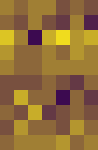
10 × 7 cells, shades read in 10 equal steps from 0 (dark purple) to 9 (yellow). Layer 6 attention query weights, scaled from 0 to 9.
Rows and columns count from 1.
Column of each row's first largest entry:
1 3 5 1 1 4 2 3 2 5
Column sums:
45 44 41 44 38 46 39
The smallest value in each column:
3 3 0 2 0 2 1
